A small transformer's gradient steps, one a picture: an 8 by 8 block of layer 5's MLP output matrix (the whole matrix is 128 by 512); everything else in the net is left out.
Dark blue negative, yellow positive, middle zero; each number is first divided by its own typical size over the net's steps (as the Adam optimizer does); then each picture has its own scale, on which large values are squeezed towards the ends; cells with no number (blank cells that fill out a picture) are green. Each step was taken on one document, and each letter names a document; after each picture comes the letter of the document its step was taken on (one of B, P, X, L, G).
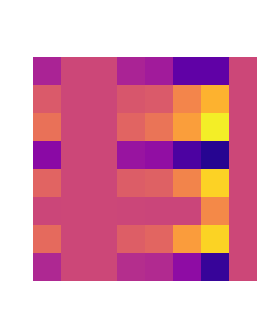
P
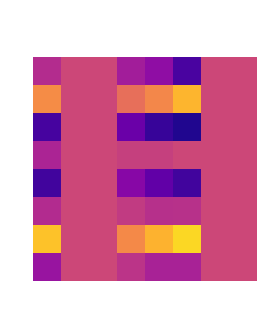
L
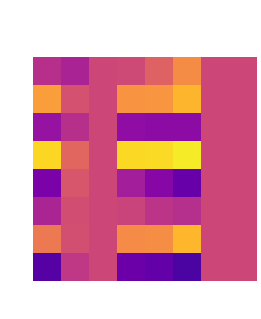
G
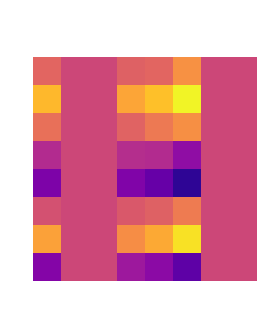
L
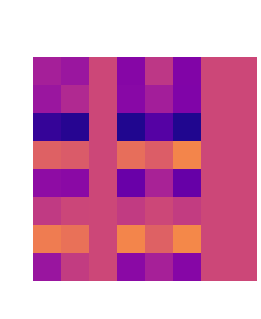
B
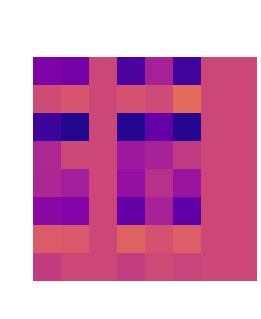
B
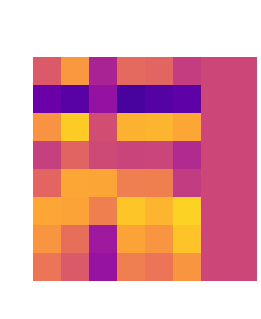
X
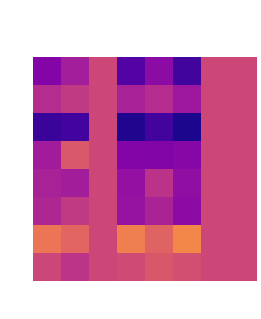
B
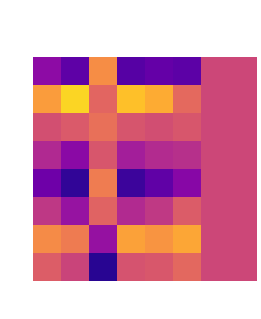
X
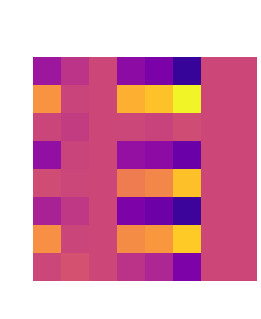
L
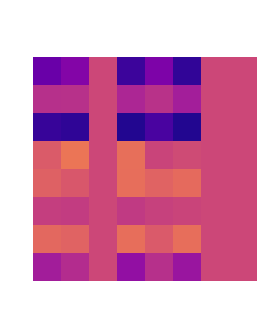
B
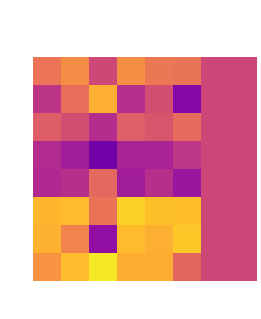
X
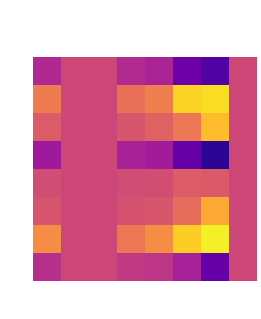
P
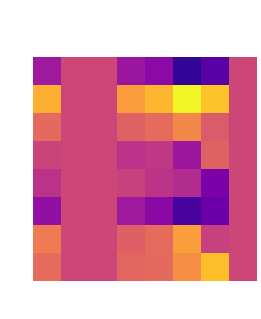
P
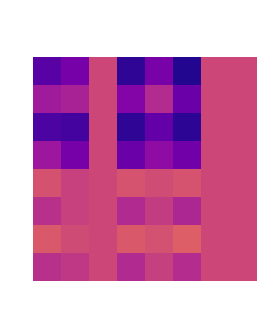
B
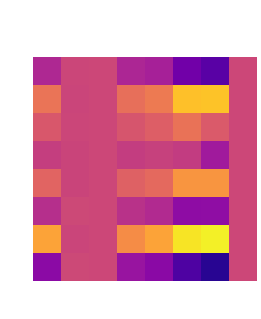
P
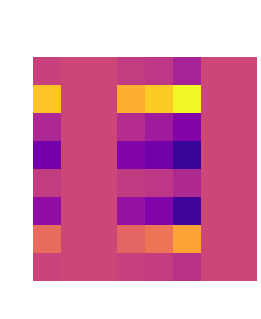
L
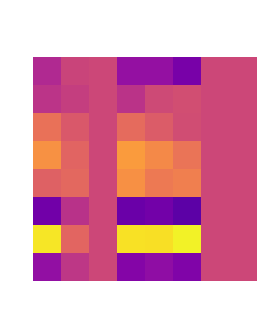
G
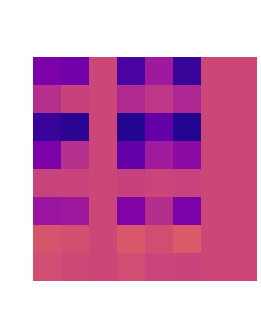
B
